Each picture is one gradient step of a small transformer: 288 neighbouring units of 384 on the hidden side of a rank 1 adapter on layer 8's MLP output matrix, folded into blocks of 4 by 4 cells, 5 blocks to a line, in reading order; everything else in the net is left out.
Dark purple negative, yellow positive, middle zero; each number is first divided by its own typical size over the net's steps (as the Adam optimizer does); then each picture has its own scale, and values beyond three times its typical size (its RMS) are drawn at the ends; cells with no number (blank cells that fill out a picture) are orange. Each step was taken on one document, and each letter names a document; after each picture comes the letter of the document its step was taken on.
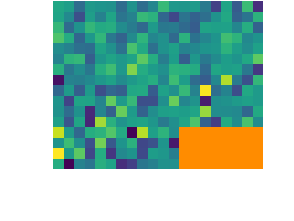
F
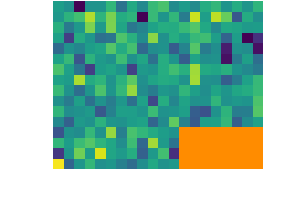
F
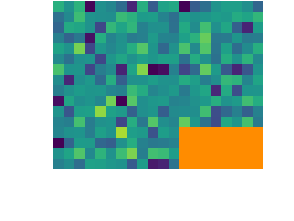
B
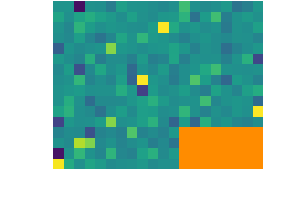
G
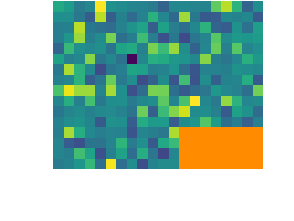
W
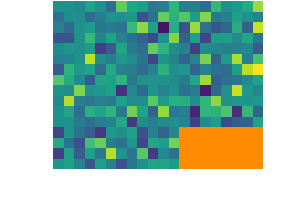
F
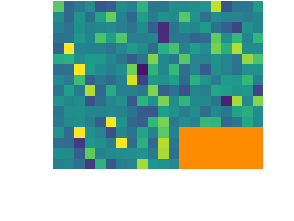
W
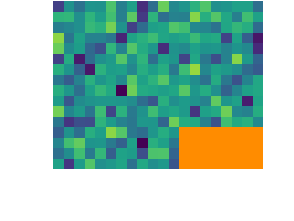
F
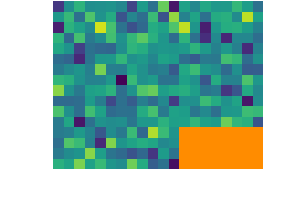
B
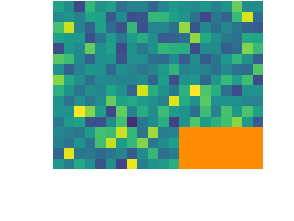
F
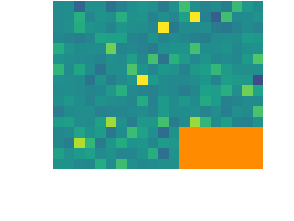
G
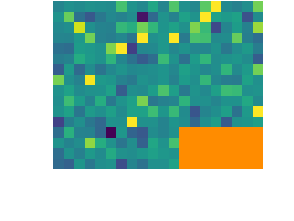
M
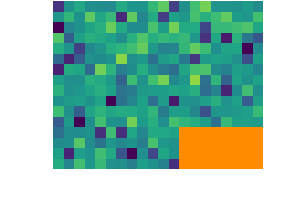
B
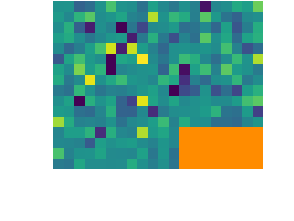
M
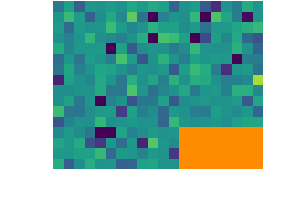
M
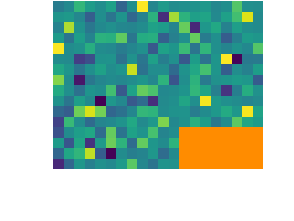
F
